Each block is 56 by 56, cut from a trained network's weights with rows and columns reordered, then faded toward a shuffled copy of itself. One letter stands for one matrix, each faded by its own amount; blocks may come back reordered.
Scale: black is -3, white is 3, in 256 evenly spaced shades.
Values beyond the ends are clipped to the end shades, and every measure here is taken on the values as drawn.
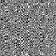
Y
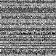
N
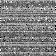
N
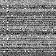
N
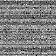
N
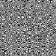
Y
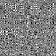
Y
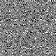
Y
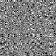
Y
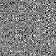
Y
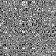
Y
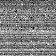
N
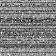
N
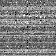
N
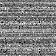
N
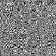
Y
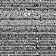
N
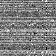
N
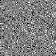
Y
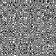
Y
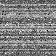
N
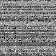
N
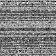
N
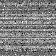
N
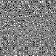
Y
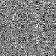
Y
